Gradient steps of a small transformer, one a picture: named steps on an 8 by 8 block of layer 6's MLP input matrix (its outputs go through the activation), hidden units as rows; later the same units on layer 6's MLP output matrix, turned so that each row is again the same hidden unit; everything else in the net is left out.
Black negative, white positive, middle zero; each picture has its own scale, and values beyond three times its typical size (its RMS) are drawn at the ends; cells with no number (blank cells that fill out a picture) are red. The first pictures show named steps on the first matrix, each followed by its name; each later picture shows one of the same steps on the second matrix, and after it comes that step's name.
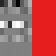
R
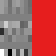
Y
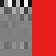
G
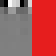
G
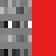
R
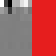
G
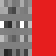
R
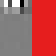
G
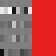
Y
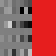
R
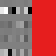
Y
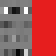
Y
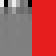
G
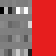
Y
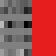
R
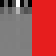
G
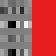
R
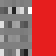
Y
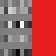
R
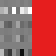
Y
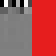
G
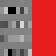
Y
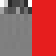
G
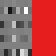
Y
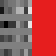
R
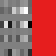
R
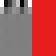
G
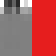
G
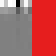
G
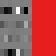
Y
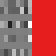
R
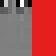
G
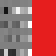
Y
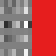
R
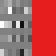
R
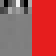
G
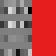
R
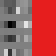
R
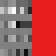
R
